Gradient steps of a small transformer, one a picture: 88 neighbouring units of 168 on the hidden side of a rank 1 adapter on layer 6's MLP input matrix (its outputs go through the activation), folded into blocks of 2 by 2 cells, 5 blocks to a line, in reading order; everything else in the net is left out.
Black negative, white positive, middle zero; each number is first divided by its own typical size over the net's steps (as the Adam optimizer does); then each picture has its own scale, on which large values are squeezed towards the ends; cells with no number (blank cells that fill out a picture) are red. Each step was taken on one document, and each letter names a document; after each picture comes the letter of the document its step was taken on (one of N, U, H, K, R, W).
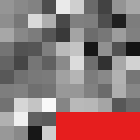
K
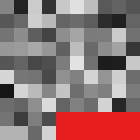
K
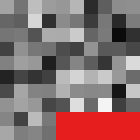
K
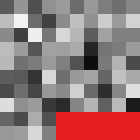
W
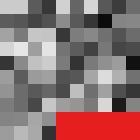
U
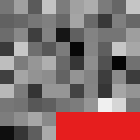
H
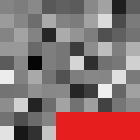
U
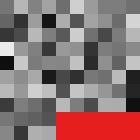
W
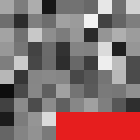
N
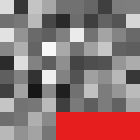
W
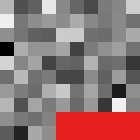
H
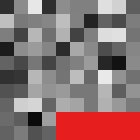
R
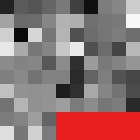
W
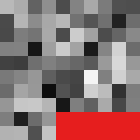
K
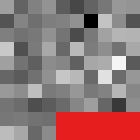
H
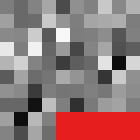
R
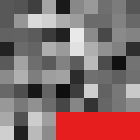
W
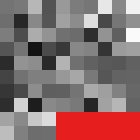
N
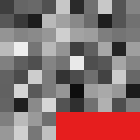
U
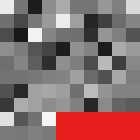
N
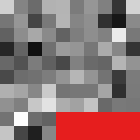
R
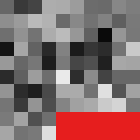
U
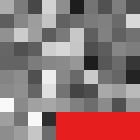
W
